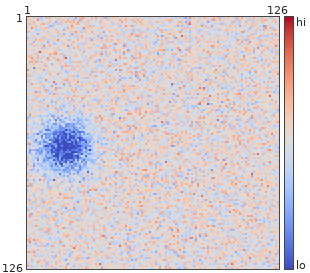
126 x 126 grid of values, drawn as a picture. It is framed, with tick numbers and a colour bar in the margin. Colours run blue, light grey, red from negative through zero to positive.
No row or column stands out. No regular stripes run through it. One dip sinks in the middle left. On average the colour sits 50% of the way up the scale. The middle left is the ninth with the lowest average.
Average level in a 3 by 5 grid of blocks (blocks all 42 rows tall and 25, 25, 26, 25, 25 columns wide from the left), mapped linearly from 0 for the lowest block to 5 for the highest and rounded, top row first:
55555
03555
55555
